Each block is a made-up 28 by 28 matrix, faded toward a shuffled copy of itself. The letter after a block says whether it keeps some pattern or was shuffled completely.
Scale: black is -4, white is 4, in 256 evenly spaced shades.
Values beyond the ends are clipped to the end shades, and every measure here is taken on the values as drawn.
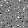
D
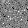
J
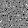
D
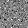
D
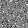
J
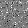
D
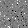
J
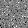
J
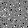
J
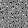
D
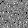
J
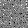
D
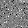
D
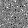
J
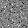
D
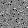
J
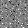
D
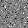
J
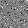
D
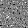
D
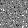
J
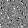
D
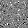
D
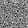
D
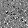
J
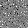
J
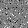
J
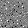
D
